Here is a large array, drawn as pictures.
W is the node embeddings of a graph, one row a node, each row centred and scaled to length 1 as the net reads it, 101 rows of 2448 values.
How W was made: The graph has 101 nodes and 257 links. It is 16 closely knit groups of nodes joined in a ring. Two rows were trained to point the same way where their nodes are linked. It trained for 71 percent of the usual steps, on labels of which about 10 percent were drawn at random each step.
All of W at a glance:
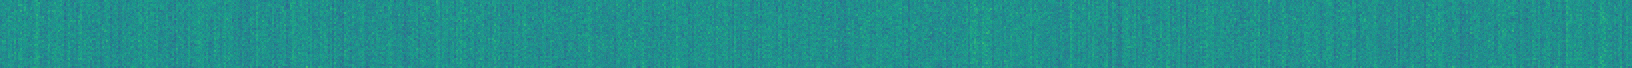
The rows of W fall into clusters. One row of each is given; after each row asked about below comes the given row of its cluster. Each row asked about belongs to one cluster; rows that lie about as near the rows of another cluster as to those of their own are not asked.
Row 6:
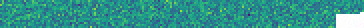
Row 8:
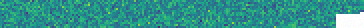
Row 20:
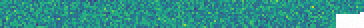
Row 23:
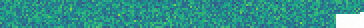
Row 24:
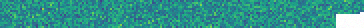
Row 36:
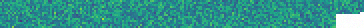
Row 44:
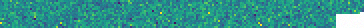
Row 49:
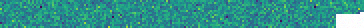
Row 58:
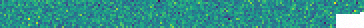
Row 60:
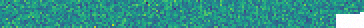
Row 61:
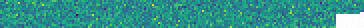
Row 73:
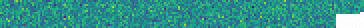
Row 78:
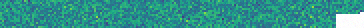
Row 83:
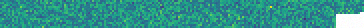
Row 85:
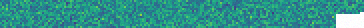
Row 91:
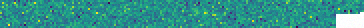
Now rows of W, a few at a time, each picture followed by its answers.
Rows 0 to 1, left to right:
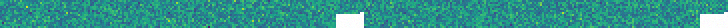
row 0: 20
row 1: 24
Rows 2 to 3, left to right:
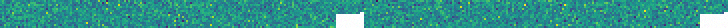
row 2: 6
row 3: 23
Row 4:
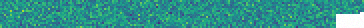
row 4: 8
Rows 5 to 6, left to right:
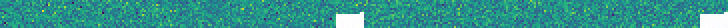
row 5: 23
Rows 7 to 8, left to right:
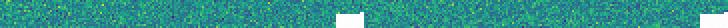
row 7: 6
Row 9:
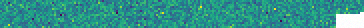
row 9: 60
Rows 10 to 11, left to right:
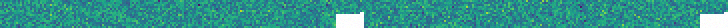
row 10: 36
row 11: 91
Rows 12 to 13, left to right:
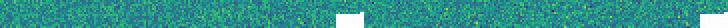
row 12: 60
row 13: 49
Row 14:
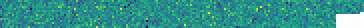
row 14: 91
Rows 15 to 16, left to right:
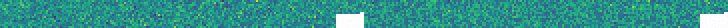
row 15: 85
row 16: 73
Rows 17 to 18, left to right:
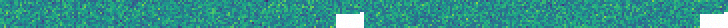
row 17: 73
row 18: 60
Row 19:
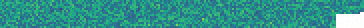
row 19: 8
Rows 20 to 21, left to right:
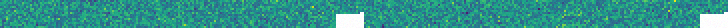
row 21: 85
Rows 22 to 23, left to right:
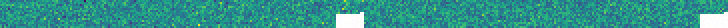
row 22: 6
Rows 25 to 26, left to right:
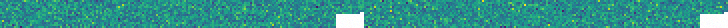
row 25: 49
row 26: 58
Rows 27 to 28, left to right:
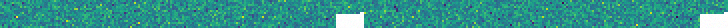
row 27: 49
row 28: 73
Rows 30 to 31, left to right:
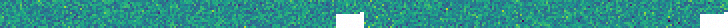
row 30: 78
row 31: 49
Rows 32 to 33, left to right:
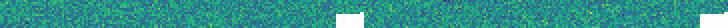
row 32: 78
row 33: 60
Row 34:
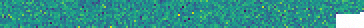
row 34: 49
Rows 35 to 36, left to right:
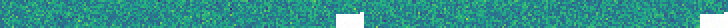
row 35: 91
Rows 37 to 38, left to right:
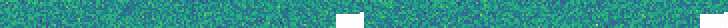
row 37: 61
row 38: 85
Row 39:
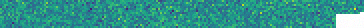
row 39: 83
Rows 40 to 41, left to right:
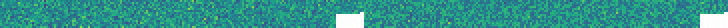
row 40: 20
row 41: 44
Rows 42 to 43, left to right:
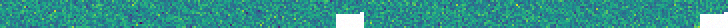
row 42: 8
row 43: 8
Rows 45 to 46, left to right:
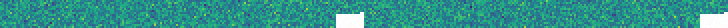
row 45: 85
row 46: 36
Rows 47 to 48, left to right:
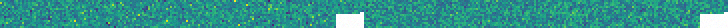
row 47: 73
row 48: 44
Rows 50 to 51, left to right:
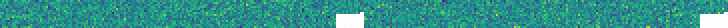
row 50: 44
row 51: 23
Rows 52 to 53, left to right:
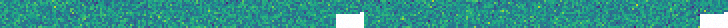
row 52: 60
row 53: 78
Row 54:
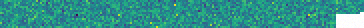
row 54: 23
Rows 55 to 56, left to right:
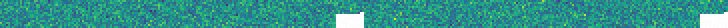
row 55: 36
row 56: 83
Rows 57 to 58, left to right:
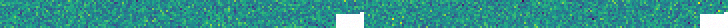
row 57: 8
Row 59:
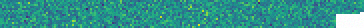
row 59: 73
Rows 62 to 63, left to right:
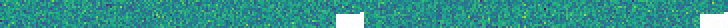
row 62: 61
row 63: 44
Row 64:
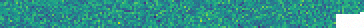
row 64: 78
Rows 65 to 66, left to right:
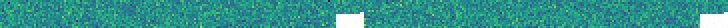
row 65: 61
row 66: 83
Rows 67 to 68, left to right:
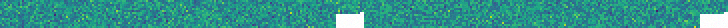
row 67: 91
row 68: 83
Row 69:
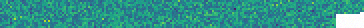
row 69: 24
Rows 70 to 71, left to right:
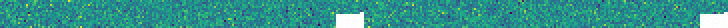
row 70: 61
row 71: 61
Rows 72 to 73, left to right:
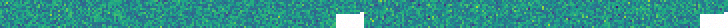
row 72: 36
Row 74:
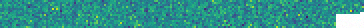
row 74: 44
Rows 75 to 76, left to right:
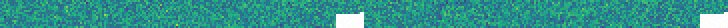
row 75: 83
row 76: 44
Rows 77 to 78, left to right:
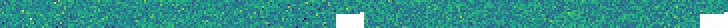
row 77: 85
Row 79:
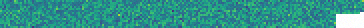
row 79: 73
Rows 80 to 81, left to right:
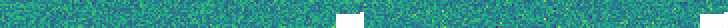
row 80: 6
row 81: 8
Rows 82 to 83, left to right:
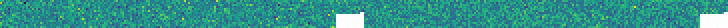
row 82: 8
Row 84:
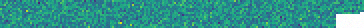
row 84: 49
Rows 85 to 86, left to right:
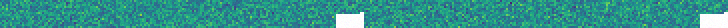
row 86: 23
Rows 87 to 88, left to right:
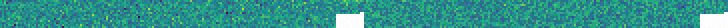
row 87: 6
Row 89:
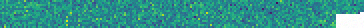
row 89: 6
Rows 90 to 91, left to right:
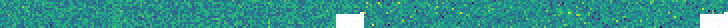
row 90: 24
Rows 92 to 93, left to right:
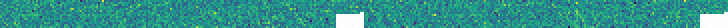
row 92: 60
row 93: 60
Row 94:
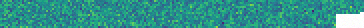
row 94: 44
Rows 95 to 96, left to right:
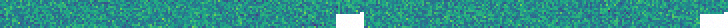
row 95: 91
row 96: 20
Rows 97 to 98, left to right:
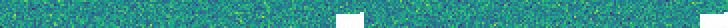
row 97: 58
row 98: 49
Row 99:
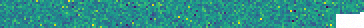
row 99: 91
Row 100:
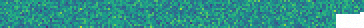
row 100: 24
